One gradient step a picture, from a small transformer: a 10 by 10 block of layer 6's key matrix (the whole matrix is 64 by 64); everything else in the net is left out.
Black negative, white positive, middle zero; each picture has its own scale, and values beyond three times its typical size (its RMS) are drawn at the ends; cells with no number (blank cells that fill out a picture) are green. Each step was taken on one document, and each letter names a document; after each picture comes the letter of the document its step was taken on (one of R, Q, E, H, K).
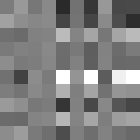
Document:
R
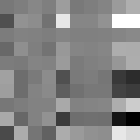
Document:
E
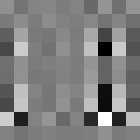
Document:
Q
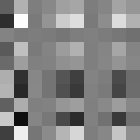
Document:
E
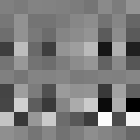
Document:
Q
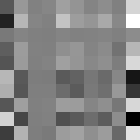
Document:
E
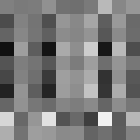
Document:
Q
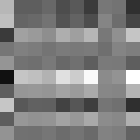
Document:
R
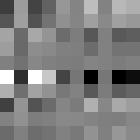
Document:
R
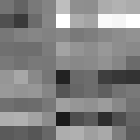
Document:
E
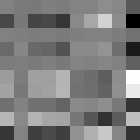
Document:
E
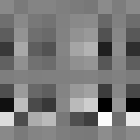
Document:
Q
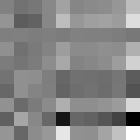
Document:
E
